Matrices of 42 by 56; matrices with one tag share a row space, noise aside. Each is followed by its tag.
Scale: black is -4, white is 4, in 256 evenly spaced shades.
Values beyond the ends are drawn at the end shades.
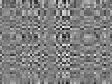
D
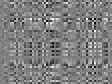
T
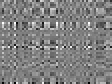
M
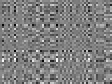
M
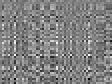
M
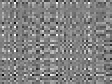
M
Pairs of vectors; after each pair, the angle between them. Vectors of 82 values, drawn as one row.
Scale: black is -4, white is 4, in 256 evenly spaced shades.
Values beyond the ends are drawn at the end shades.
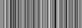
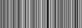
partly aligned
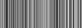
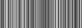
nearly opposite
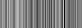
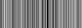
orthogonal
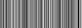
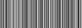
nearly parallel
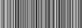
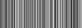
nearly opposite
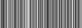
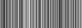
partly aligned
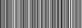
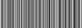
partly opposed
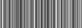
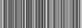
partly aligned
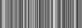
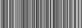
partly opposed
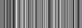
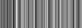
nearly parallel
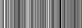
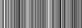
nearly parallel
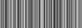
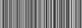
partly aligned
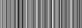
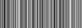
orthogonal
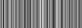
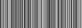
partly aligned
